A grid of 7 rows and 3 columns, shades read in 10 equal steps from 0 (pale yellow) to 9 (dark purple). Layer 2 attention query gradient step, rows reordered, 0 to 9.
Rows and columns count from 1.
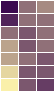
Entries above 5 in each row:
1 1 1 1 1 2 2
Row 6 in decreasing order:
6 6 1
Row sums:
18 18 16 14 14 13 13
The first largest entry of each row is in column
1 1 2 2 3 2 3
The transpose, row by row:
9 8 5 3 3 1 0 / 5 5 6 6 5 6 6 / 4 5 5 5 6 6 7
